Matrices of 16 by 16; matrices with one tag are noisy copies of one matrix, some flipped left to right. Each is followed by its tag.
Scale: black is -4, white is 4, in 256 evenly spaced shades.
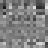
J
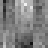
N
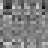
J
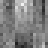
N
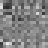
J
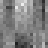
N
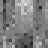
N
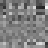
J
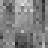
N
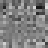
J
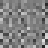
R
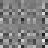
R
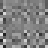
R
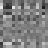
J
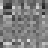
J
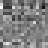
J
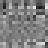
J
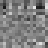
J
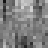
N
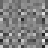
R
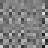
R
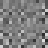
R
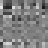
J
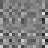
R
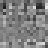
J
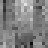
N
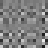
R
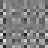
R
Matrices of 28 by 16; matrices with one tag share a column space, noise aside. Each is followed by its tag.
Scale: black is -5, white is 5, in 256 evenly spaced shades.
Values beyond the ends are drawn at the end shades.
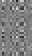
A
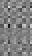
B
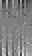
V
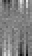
V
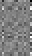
A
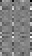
A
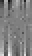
V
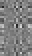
B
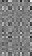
A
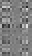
B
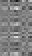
A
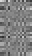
A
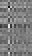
B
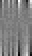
V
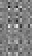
B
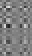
B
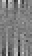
V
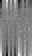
V
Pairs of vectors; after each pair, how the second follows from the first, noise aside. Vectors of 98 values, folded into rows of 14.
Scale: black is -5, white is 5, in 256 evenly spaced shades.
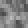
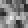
scaled up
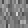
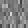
reversed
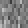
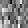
scaled up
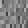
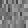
reversed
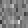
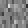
reversed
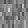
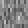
reversed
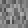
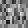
scaled up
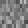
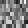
scaled up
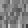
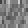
reversed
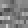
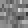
reversed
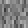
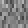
reversed
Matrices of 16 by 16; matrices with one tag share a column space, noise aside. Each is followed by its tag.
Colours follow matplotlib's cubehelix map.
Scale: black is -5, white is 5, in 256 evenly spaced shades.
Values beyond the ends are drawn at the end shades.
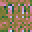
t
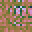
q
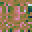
t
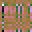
t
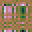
t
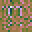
q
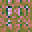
q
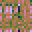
t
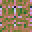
q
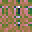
q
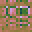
q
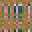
t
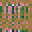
t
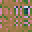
q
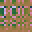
q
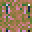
t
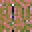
t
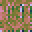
t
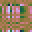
t
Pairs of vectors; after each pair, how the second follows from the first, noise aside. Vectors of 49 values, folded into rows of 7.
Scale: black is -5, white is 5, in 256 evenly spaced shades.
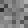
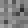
shuffled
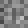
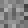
reversed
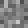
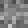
shuffled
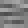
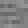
shrunk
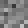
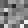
scaled up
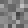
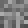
shuffled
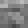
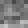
reversed
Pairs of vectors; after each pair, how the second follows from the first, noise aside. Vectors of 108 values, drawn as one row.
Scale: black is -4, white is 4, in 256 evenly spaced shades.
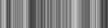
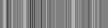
partly zeroed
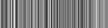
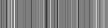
partly zeroed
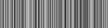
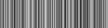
copied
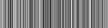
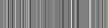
partly zeroed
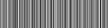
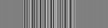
partly zeroed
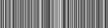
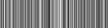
copied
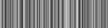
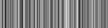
copied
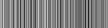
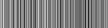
copied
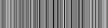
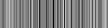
copied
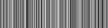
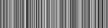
copied
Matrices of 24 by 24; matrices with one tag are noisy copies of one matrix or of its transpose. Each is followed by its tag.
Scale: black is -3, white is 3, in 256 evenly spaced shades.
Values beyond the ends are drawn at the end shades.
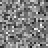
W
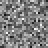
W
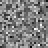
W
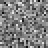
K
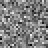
K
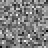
W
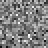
W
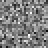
W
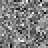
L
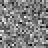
K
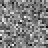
K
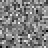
W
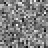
K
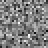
W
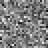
K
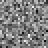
W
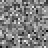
W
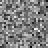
W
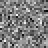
L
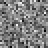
K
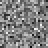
W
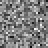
W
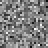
W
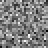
W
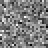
K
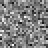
K
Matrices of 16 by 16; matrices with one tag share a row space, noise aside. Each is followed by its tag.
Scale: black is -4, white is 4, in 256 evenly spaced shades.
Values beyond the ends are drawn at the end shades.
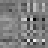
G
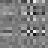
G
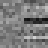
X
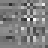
G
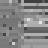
X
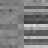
X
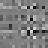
G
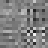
G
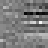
X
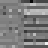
X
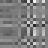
G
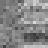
X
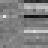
X
